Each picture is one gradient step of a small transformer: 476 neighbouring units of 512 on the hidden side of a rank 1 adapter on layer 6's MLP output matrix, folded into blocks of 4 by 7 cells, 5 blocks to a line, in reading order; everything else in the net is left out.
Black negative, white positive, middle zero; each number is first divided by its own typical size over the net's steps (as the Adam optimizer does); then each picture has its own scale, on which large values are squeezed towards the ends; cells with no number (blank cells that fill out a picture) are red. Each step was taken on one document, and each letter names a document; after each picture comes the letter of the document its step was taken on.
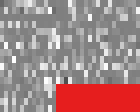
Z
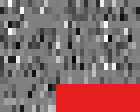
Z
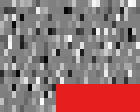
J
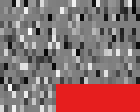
J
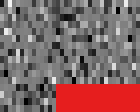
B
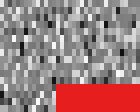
B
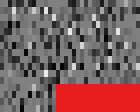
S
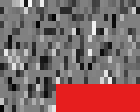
J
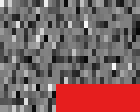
B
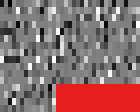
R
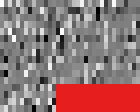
R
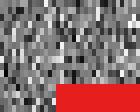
B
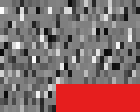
S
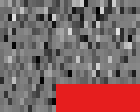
R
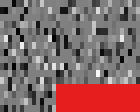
J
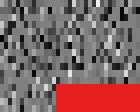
S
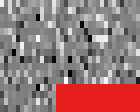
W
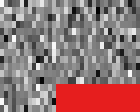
W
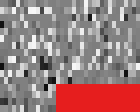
S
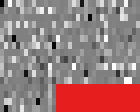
Z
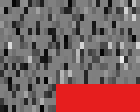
J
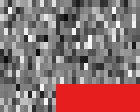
B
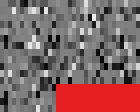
S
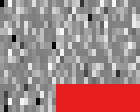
R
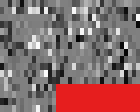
S
